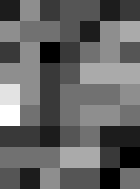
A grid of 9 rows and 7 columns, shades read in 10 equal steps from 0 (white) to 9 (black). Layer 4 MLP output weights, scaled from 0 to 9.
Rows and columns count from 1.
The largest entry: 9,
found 3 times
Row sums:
46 35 42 30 31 30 49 37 44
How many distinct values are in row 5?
4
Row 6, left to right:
0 5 7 5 4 4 5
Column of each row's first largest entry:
1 5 3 3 3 3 3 7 6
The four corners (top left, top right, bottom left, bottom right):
8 7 6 5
